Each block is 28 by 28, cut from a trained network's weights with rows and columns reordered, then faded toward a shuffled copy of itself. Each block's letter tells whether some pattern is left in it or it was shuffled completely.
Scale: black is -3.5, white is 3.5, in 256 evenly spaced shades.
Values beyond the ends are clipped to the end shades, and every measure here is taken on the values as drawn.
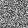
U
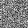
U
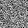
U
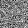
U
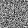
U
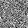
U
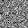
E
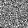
U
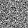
U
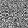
E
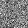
U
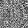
E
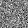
U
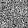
U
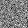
U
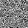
E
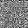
E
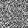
E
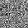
E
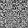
E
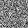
U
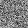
U
